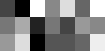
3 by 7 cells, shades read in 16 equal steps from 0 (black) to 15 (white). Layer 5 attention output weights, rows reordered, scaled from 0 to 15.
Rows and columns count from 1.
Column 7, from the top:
15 8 14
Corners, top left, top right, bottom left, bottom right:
4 15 9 14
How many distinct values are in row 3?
6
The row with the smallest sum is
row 2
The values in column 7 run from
8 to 15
